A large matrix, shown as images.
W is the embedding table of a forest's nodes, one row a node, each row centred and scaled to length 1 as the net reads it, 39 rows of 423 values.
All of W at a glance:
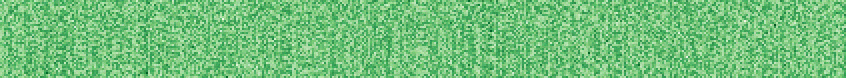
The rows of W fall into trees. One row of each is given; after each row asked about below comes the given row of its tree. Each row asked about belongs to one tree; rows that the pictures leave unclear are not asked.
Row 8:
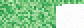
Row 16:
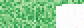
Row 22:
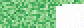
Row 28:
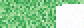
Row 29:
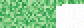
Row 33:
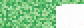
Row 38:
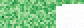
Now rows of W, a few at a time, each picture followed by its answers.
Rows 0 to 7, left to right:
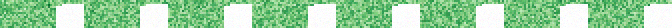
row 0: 8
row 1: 33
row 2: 28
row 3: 38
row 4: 38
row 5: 16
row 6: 33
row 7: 28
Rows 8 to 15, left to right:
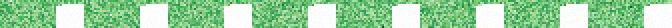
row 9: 8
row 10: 29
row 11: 22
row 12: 33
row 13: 8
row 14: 22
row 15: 38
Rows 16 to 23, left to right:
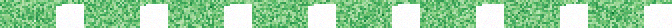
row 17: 29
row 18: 38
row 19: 22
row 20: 16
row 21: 28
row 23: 16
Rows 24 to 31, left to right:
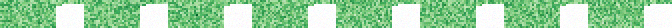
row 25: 38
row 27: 16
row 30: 16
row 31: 29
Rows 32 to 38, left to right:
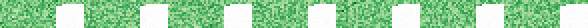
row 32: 33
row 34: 38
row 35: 16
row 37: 29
